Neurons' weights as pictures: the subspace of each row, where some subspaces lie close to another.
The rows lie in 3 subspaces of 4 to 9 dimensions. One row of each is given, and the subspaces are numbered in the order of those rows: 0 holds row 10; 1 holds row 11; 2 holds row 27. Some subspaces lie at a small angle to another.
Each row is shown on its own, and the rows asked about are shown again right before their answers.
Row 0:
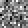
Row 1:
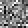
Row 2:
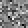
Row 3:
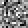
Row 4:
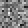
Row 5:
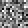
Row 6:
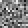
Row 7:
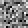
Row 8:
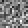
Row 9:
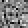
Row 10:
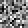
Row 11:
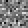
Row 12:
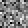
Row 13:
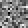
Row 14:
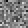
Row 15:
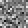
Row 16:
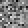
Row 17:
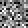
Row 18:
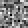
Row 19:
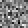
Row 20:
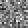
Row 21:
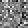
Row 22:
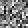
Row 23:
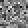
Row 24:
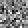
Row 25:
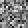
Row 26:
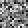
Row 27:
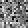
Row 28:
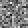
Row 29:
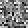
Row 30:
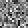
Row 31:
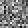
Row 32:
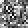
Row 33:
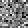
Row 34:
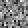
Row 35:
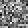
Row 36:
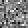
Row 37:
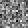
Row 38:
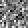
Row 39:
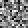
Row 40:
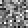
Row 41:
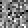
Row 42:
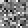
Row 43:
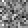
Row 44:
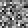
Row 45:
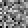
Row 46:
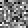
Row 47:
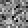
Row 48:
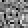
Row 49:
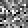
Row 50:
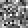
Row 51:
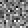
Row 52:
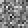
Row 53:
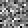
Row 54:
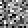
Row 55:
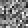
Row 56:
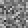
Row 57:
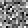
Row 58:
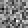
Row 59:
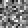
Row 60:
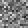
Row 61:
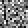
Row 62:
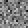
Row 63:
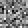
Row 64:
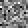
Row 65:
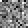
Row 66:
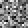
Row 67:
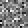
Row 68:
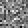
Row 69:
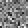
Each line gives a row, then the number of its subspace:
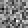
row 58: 0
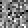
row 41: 2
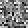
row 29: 0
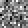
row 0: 1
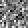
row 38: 1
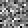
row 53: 0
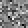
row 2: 2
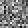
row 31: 0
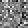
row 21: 2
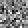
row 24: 0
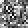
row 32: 0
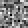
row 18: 2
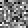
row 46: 0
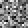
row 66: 2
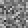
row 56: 1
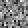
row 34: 1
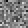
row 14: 0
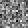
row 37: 1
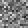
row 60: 2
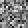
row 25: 0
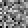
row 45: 2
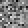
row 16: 1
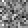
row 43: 2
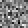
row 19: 2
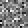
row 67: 0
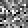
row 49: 0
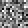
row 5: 1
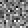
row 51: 2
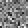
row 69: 1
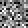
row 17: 1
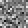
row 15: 1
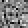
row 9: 2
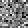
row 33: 2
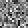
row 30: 1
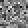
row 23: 0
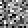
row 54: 2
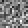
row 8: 2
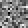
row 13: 1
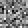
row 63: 0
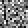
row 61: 2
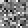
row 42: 2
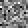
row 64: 0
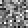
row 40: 2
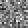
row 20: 1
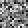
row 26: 0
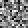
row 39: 2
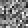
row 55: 0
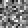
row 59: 2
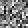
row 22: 0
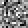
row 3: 1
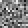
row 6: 1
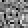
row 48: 2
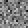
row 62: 2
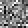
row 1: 0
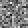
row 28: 1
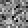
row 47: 2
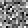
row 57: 1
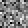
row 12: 1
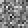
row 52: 0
